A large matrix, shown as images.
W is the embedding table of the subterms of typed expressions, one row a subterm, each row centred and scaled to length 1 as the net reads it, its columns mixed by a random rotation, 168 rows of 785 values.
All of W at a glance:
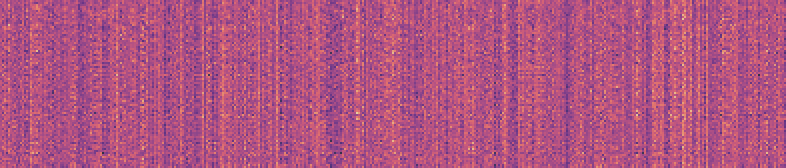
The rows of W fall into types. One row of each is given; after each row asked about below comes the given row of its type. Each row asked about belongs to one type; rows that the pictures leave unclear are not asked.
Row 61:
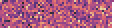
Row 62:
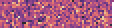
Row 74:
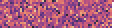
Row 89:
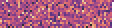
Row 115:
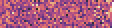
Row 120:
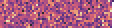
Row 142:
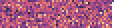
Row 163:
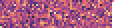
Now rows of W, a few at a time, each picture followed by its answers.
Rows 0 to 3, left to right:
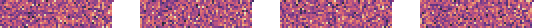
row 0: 142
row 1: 89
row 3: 115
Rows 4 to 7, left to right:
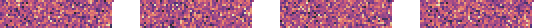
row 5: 163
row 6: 142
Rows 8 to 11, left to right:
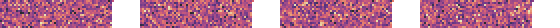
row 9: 74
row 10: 163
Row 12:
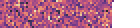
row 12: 74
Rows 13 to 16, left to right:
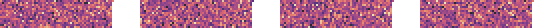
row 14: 89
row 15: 163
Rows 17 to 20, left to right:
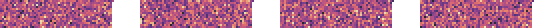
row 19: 120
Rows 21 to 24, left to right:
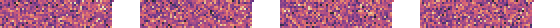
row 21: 89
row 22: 61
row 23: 74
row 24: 115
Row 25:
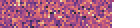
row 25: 163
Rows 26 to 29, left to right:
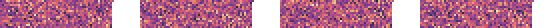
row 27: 89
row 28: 115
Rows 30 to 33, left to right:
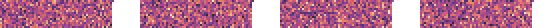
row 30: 89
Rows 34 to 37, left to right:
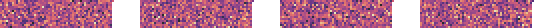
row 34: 62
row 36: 163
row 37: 120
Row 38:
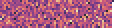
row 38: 142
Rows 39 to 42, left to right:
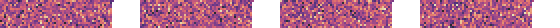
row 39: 120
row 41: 61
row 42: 163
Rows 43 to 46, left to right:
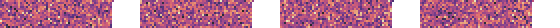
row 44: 115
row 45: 120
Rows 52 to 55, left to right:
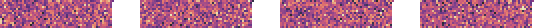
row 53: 120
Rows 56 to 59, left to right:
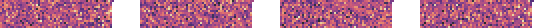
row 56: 120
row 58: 61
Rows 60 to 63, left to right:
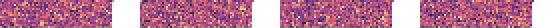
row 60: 163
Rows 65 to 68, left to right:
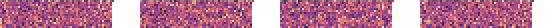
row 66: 115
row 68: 89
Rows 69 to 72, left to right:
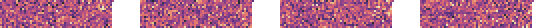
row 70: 61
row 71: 115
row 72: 142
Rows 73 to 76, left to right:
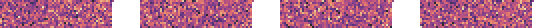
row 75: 74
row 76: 89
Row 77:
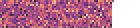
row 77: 115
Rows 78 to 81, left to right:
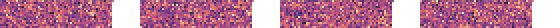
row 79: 163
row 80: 62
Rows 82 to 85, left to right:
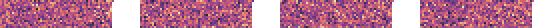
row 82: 115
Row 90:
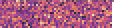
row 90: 163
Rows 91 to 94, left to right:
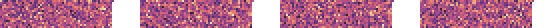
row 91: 61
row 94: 115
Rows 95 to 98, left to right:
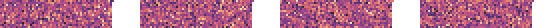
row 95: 120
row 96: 89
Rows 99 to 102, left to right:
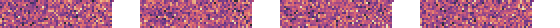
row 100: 62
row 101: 142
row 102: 89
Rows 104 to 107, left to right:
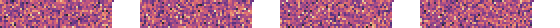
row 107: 89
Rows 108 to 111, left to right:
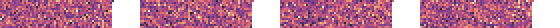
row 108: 142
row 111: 115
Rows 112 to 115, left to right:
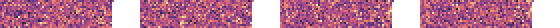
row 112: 62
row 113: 163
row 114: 120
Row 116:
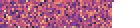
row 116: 74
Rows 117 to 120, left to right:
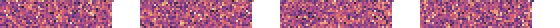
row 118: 163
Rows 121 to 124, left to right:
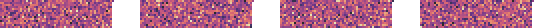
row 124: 89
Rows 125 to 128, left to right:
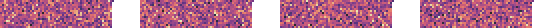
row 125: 120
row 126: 120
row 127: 120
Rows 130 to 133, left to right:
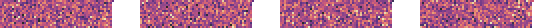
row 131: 89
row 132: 120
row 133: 115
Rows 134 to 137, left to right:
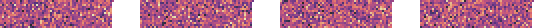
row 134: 163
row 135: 89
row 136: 61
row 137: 74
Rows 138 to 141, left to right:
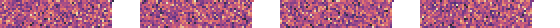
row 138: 120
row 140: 74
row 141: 163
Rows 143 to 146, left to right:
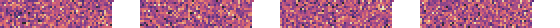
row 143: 62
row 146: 89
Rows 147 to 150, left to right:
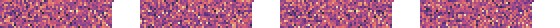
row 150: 142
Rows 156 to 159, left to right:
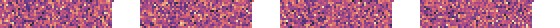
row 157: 163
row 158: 62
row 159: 142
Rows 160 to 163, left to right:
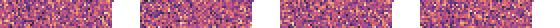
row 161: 61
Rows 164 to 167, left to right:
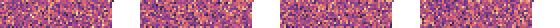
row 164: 120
